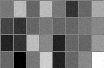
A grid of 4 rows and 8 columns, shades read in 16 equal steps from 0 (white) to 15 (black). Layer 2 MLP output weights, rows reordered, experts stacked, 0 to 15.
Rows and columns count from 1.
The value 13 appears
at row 3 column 1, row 3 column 5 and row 4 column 5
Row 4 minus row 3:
-4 3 4 -4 0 0 -2 -6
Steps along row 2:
up down down up same down down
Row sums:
59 73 73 64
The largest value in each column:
13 15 9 8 13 12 9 7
